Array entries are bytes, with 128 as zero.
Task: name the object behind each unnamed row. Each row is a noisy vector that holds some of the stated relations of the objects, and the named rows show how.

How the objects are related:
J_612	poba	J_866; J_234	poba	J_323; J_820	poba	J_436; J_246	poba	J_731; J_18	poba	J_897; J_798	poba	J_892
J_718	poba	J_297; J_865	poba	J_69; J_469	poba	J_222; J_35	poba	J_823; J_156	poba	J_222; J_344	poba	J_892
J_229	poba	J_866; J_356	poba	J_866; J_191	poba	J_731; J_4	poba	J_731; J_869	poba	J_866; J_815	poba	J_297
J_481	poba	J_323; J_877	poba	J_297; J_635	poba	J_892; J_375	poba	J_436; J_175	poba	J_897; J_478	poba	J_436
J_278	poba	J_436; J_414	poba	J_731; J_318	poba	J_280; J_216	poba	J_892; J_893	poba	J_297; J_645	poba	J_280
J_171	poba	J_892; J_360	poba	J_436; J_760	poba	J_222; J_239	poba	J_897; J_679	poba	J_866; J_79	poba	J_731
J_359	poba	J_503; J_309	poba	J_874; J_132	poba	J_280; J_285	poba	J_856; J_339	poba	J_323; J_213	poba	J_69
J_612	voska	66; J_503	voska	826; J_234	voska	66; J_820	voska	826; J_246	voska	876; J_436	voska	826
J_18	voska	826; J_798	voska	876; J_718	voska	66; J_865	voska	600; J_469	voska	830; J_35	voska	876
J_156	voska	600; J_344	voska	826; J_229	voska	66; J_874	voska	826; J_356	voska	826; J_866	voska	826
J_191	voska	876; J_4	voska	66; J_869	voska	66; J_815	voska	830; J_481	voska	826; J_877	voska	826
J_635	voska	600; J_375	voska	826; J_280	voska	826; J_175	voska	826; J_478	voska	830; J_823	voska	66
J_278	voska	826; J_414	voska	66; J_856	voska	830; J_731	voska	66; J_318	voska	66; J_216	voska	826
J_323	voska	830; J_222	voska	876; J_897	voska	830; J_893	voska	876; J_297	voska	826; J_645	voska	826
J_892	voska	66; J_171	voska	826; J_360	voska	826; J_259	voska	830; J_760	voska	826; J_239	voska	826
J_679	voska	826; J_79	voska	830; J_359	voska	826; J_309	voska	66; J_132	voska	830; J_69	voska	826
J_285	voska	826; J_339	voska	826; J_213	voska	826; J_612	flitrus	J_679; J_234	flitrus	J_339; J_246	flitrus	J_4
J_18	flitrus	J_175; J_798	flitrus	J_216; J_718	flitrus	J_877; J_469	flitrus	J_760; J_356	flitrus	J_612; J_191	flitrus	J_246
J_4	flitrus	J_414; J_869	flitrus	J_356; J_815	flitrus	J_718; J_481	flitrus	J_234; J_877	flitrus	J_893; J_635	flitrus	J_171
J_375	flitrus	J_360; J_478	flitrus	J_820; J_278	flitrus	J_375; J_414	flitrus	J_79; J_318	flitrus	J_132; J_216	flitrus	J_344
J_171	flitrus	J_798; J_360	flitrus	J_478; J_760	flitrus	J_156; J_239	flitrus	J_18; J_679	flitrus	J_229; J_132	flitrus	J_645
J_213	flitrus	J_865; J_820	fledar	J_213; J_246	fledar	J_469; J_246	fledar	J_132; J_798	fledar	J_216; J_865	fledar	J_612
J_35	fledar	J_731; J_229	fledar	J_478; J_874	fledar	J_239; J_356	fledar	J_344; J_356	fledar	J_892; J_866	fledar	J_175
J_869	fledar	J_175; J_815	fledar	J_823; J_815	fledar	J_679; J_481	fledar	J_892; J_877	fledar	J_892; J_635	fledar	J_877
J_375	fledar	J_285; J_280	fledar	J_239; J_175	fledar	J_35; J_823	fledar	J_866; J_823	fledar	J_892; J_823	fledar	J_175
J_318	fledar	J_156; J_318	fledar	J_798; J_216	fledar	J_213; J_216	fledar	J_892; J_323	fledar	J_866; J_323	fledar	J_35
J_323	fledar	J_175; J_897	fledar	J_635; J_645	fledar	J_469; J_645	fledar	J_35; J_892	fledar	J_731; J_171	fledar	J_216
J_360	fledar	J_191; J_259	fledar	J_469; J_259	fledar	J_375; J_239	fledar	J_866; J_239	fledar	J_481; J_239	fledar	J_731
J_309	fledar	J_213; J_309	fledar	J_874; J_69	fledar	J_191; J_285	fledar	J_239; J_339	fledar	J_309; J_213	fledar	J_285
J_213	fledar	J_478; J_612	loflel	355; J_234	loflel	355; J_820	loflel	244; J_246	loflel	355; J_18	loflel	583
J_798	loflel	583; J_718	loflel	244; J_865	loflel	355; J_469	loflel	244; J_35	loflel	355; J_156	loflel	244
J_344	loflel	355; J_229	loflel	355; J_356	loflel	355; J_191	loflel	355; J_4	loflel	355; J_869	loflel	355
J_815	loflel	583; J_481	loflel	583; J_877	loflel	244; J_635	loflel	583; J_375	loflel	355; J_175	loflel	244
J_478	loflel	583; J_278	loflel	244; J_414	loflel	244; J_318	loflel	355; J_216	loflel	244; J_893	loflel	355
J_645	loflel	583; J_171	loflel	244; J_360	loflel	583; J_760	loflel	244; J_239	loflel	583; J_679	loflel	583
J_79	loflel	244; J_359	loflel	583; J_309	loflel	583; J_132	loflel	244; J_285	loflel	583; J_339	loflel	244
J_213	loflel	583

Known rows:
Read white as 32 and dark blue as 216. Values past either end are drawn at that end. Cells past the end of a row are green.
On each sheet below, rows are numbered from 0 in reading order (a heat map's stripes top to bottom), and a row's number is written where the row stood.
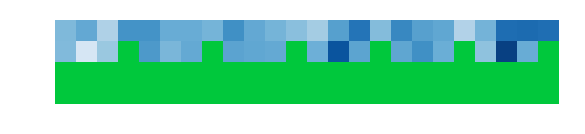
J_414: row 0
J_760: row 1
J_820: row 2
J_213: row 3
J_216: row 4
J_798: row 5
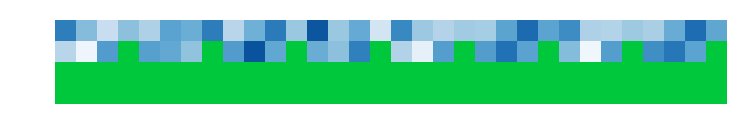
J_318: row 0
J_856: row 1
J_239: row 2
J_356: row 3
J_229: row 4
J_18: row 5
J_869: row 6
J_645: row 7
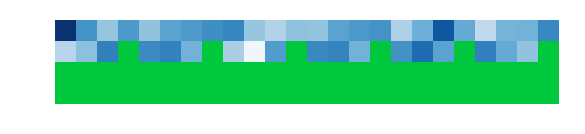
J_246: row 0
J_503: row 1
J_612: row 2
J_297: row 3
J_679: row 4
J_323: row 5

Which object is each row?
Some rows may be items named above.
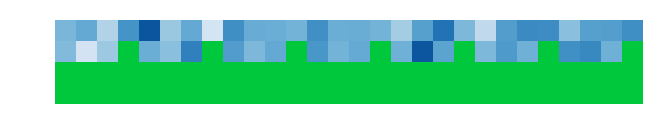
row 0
J_414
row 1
J_356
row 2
J_278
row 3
J_760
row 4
J_213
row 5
J_478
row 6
J_436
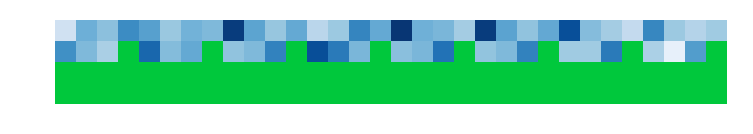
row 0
J_823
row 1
J_175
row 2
J_35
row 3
J_866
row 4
J_865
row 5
J_35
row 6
J_375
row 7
J_229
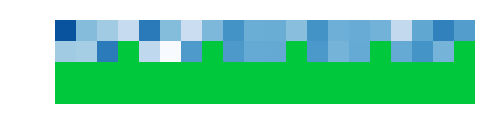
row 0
J_375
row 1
J_4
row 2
J_339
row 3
J_760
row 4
J_815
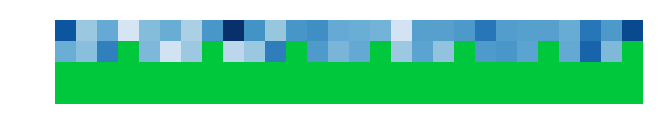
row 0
J_356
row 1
J_718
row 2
J_191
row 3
J_278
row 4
J_309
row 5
J_156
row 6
J_222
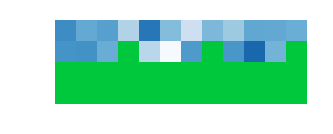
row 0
J_877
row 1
J_4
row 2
J_874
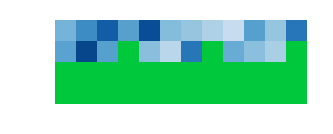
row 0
J_635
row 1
J_344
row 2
J_731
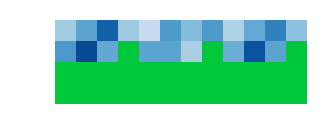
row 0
J_481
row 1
J_892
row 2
J_285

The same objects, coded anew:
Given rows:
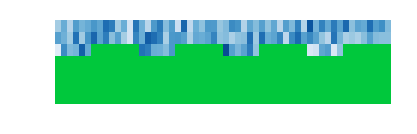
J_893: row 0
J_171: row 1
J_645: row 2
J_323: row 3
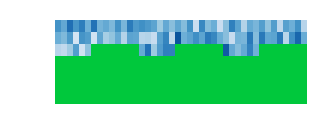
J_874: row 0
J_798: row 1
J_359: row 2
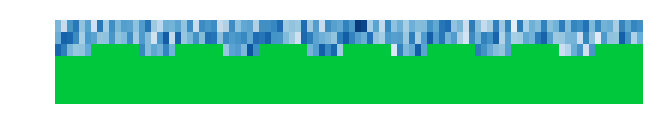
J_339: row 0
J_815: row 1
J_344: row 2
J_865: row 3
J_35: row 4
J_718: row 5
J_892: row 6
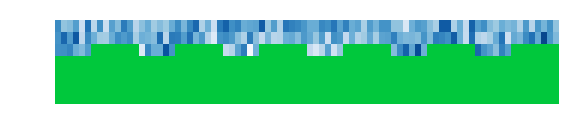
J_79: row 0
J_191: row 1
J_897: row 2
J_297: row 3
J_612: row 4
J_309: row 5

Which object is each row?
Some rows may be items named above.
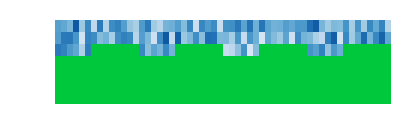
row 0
J_156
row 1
J_815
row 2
J_436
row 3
J_478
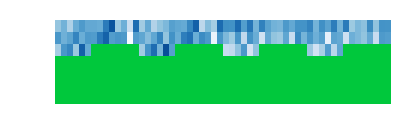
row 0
J_234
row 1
J_4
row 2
J_436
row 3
J_866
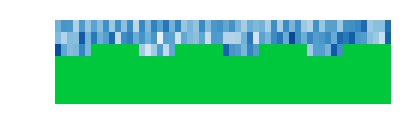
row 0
J_481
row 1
J_866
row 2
J_309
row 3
J_344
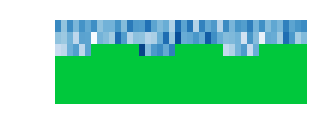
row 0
J_731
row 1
J_635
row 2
J_823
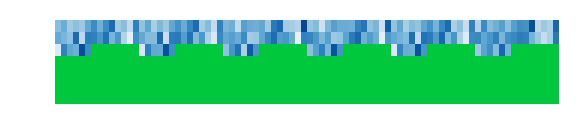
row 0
J_191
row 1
J_191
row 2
J_229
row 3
J_869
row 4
J_191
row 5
J_375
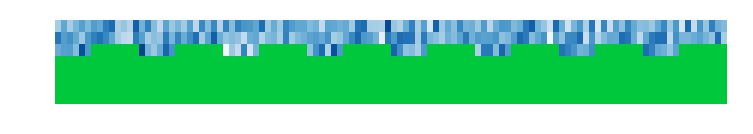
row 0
J_356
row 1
J_679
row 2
J_222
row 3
J_229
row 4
J_877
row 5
J_318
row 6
J_414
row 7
J_278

